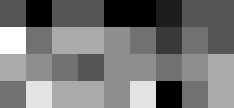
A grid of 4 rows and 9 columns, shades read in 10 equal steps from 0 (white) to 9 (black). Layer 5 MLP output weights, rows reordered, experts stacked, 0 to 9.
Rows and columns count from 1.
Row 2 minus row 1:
-6 -4 -3 -3 -5 -4 -1 -1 0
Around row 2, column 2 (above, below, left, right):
9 4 0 3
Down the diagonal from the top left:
6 5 5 3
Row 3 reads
3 4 5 6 4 4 5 4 3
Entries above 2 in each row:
9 8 9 7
